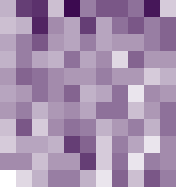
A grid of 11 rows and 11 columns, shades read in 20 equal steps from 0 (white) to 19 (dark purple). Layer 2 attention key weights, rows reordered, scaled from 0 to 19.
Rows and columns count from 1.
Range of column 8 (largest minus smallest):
10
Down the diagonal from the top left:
6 6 13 6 8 6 11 8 7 10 10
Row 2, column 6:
15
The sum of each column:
65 103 103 87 117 106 80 106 83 98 100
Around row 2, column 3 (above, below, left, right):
16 13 6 9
